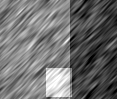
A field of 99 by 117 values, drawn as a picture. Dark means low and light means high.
In the bottom middle lies a patch that is higher than the rest. A vertical seam about 60% of the way across splits the table, and the left part is higher. The bottom middle is the ninth with the highest average.
